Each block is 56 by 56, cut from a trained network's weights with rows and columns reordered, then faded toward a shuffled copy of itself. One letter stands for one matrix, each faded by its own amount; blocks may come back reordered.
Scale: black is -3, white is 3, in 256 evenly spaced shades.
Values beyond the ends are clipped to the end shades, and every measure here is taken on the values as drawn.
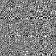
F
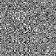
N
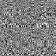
F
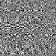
F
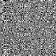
N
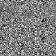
N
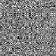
F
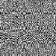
F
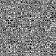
F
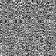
F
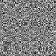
F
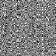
N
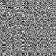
F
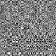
F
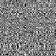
F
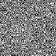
N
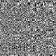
N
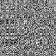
F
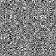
N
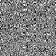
N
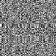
F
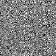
N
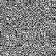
F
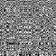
F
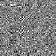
N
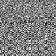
F
